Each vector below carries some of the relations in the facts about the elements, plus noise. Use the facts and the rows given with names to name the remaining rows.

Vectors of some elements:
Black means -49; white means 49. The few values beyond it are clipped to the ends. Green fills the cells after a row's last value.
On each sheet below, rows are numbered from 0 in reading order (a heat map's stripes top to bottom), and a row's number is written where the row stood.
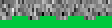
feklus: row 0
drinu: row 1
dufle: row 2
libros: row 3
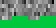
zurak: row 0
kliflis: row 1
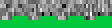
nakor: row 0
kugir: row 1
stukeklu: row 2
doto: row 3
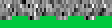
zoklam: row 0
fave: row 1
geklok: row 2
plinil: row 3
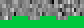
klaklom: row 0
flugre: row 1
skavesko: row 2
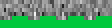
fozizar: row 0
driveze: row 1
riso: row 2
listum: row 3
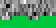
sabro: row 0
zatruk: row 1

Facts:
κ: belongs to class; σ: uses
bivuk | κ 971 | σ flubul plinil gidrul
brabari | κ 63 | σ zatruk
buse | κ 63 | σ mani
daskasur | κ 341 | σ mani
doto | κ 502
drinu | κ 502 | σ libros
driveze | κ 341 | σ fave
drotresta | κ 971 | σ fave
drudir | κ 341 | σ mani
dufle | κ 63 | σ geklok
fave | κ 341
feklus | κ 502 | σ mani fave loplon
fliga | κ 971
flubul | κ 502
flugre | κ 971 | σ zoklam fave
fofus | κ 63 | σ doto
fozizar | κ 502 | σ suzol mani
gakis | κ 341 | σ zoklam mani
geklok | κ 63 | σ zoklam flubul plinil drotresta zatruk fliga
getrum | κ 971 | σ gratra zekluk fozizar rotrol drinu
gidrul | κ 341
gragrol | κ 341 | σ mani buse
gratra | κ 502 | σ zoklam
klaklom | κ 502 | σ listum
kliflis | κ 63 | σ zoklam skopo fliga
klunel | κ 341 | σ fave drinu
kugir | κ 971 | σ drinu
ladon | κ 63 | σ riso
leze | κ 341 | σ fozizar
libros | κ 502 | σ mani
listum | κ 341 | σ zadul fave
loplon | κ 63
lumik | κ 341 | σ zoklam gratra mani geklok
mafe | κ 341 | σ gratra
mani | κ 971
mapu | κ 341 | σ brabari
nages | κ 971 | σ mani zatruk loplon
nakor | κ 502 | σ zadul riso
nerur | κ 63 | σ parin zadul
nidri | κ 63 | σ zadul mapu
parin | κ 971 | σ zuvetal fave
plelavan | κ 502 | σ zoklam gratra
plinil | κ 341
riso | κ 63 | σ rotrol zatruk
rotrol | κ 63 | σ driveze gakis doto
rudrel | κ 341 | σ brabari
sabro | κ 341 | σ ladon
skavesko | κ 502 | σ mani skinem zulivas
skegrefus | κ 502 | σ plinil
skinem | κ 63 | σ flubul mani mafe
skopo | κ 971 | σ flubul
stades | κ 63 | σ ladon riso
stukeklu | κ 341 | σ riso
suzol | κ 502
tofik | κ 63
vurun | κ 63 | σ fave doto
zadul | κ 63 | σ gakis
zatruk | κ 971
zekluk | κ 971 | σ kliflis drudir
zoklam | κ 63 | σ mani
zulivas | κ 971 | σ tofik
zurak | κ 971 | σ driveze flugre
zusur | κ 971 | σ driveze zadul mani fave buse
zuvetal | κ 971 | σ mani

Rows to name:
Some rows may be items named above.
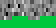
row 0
rudrel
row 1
skinem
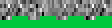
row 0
flubul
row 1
vurun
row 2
skopo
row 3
flubul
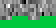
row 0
gratra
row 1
klunel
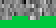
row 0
flugre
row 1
zusur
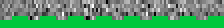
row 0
drotresta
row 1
gidrul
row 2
rotrol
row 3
mani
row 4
leze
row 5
fofus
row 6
getrum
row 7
zekluk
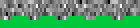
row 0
nidri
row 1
zadul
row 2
fliga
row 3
plelavan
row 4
zadul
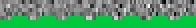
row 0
drudir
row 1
zurak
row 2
gakis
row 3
nakor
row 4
nages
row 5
zoklam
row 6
lumik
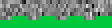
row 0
mafe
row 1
parin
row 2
drotresta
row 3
fofus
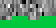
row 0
zoklam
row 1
vurun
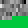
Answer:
plelavan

